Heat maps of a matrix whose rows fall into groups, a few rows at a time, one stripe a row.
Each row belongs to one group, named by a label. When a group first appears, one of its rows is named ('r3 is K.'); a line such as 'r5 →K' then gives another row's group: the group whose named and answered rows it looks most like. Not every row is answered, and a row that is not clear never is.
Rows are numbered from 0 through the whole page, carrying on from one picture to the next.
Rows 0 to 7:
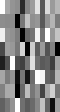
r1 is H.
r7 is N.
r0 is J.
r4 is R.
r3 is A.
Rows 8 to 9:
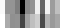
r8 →J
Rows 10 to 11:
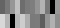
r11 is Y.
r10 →N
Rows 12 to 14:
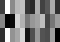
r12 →A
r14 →A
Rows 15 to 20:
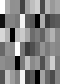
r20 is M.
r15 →J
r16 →M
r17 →Y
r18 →N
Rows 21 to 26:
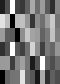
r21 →R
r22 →Y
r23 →H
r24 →R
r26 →M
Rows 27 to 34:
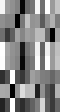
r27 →J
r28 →H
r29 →N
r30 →J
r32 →R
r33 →Y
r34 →R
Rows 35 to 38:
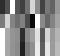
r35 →R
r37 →J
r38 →J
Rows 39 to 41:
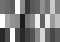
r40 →J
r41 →R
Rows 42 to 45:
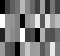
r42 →M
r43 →J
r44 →M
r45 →H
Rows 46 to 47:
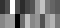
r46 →R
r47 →H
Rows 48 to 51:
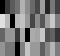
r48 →M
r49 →Y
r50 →A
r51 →H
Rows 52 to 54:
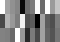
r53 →M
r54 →N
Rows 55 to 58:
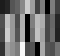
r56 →A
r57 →A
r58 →M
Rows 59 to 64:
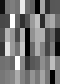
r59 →M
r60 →R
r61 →A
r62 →A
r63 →N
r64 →N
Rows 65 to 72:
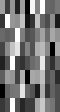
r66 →A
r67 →N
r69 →R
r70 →A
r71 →M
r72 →R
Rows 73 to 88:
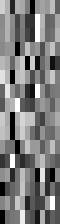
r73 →Y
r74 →A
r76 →H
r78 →Y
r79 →A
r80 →N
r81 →Y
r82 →Y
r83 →H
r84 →R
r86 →M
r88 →M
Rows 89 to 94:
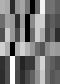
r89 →Y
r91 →A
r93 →R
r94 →R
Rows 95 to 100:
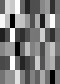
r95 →N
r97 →R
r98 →H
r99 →R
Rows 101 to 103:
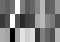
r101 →N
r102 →R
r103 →Y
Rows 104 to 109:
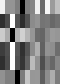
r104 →J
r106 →Y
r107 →R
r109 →H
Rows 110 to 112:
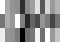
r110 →J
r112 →J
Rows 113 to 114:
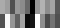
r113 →Y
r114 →A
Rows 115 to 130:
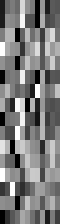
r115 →M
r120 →M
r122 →N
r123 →M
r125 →Y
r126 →H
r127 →J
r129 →H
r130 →M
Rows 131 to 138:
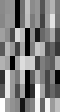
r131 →H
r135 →Y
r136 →A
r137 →A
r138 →J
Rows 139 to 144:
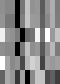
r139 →H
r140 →H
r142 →H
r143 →J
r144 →A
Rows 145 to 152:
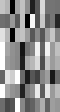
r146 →A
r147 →Y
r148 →J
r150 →N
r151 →J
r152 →N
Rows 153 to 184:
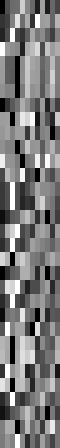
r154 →N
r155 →R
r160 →M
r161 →Y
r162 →N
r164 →J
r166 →R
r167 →R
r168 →M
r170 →R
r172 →M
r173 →N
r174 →R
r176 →A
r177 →Y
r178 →Y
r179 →A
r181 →R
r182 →M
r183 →H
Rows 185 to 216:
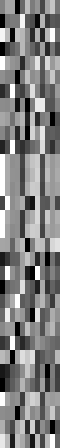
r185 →H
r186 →M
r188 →M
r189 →J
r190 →H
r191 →R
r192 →A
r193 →N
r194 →A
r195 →R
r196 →J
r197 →J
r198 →J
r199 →A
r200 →J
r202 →A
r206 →N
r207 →A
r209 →R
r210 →Y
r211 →M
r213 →J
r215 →N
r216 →Y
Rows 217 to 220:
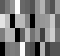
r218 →Y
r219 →H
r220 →M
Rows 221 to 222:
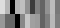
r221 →Y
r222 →H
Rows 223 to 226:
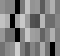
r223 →H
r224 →Y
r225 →H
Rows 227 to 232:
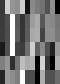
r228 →R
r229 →R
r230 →R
